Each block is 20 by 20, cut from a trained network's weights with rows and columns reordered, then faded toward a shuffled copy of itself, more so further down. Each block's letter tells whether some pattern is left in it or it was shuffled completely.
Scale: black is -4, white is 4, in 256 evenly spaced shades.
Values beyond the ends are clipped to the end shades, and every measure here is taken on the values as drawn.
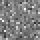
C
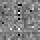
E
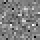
C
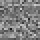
E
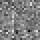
E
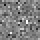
C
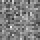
E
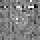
E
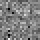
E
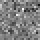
E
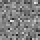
E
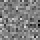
E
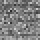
E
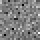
C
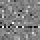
E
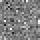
C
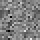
E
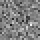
C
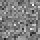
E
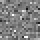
C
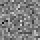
C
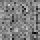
E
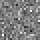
C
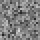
C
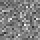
C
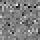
E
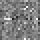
E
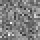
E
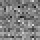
E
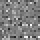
E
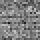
E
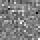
C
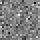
C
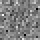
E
